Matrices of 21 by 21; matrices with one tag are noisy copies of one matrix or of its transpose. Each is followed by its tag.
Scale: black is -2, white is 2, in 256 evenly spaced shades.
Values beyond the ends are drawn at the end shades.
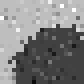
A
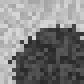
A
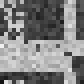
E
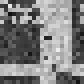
E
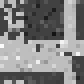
E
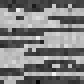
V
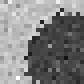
A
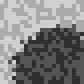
A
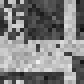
E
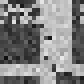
E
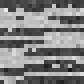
V
